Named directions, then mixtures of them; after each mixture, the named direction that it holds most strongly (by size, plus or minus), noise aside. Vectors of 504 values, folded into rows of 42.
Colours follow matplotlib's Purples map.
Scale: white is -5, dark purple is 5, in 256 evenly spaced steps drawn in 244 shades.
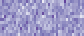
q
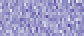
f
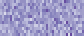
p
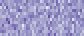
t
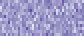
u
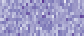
q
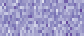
p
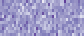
q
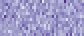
q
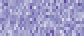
f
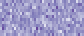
f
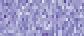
q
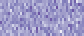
f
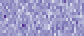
q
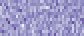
t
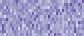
u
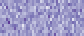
t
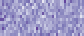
q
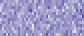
u
